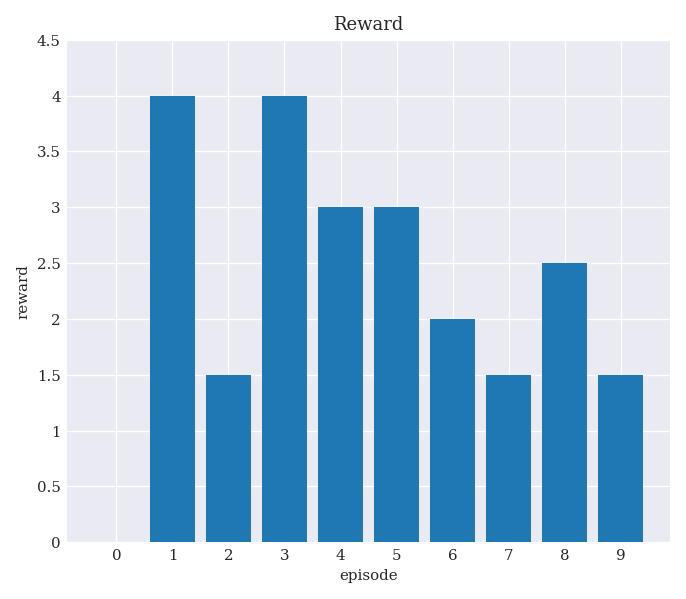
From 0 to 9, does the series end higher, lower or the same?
higher
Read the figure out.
Title: Reward
x-axis: episode, ticks 0 1 2 3 4 5 6 7 8 9
y-axis: reward, ticks 0 0.5 1 1.5 2 2.5 3 3.5 4 4.5
Values:
0 4 1.5 4 3 3 2 1.5 2.5 1.5
